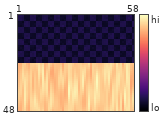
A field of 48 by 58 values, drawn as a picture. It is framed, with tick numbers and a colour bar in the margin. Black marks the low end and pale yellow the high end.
It is made of 2 by 1 panels. Panel 1,1: very low, checkered, faint in contrast. Panel 2,1: very high, streaked downward, faint in contrast.
